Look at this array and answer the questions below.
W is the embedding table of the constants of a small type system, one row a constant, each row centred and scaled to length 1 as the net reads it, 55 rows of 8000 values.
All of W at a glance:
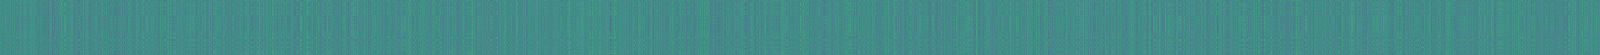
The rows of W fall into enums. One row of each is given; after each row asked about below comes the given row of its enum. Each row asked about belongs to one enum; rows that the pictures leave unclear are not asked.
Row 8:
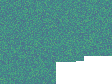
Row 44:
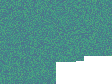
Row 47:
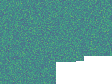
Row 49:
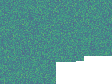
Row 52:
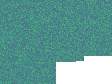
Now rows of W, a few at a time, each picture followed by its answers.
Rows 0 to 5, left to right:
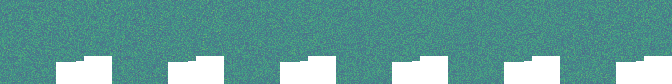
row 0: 52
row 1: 47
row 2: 8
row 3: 44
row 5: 49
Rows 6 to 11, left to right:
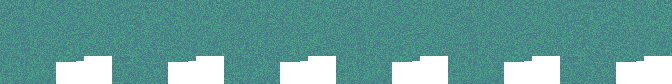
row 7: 52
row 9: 44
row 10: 44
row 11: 52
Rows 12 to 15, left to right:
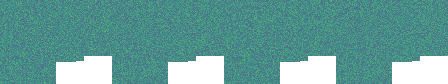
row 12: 47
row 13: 8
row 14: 52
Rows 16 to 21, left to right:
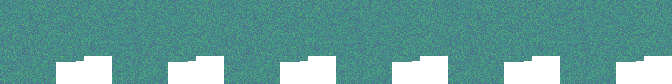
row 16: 49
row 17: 44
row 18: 49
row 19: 44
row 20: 49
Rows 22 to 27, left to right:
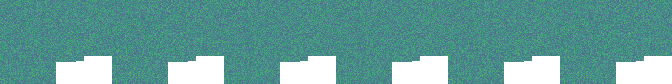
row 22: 8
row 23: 49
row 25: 44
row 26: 8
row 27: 49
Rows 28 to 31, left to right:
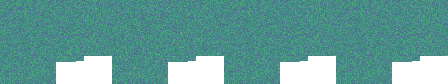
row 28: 44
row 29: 49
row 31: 44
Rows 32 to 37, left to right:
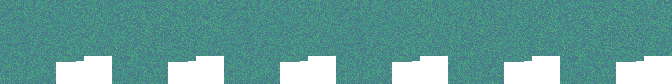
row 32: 44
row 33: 52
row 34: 44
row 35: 44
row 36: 47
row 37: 52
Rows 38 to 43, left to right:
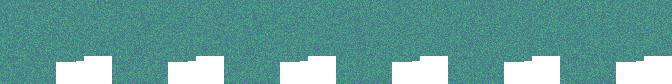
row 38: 52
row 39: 49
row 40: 49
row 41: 44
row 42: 47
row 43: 8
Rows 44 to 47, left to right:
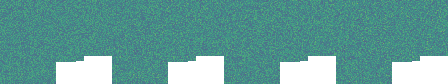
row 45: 49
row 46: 52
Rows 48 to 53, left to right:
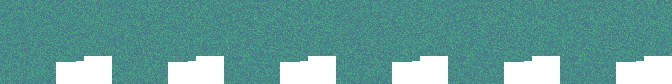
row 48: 44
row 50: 52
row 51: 8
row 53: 52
